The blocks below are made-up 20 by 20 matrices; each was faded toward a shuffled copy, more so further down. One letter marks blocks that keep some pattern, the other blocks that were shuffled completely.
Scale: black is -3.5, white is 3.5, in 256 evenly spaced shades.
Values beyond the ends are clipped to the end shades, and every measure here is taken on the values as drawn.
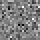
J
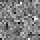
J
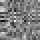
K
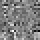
K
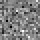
J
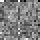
K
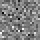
J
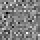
J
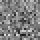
K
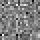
K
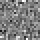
J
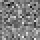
J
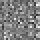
K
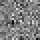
K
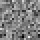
K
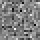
J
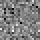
K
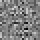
K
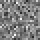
J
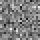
K
